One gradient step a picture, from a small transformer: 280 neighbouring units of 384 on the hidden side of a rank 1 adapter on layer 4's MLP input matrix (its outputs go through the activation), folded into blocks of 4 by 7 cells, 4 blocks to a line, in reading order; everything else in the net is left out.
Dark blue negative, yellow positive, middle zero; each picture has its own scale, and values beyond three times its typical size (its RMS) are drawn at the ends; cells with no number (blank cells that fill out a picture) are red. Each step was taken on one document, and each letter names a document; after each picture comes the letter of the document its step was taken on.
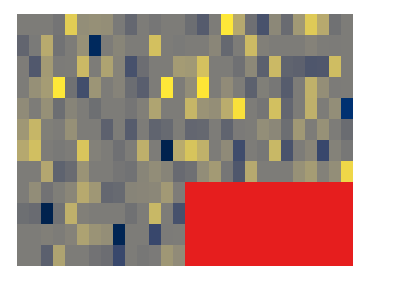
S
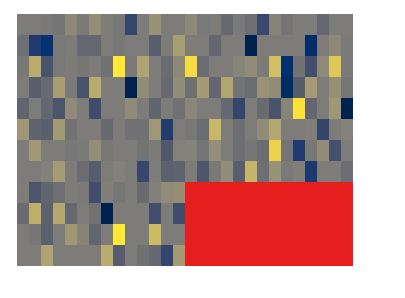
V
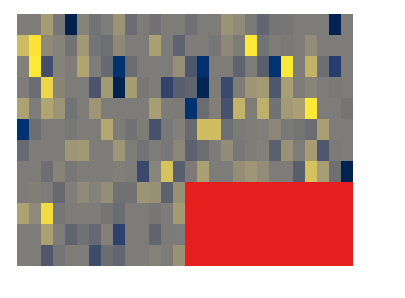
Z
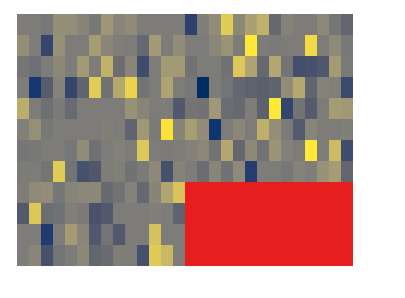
V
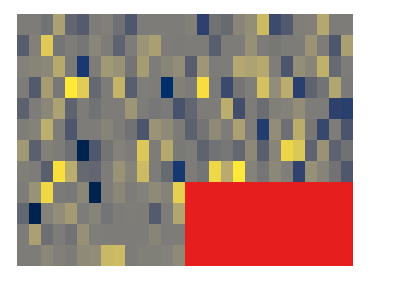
V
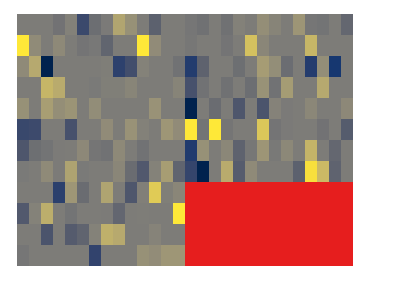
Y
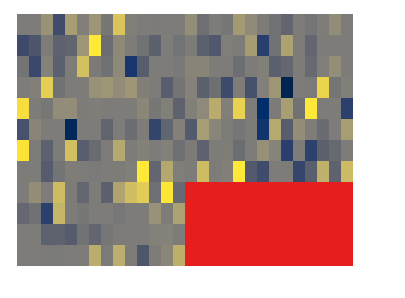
Z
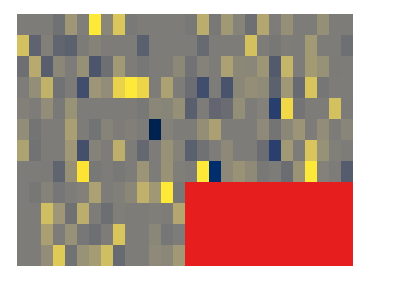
S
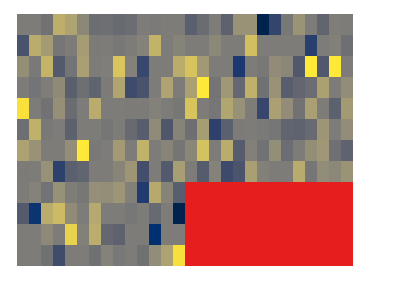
S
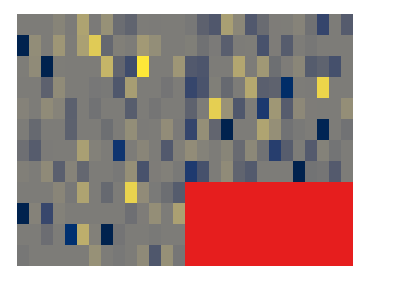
Y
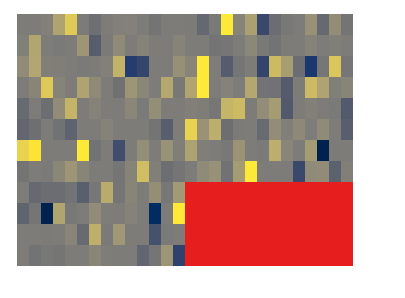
S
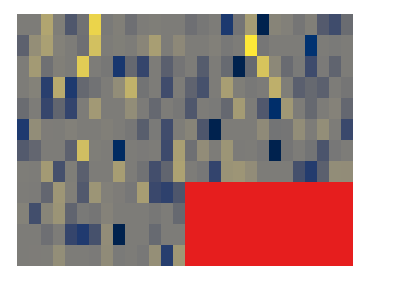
S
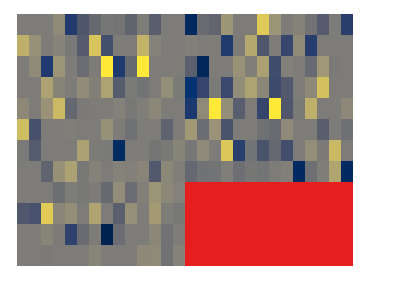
Y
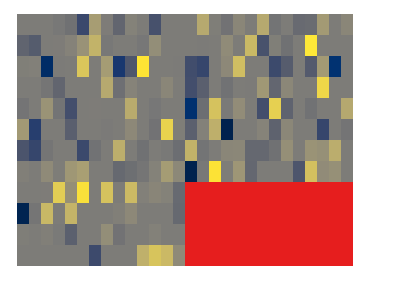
Y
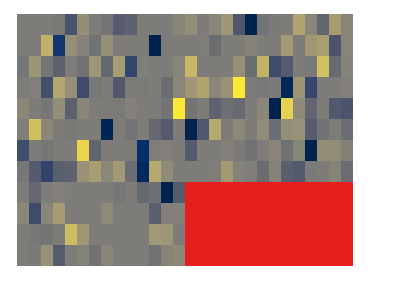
V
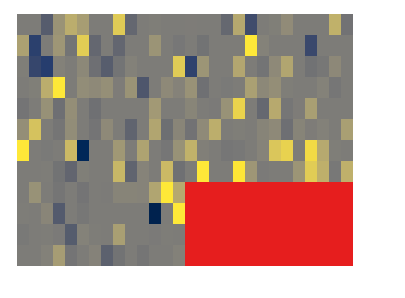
Z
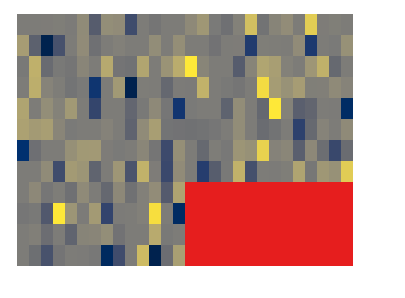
V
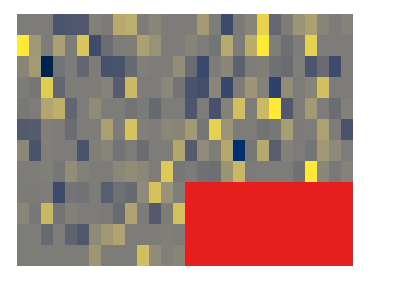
Y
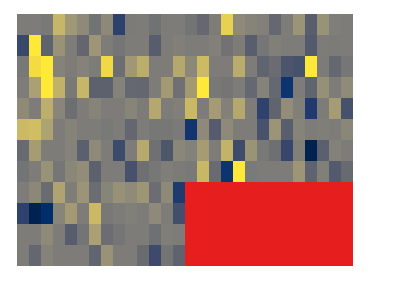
S
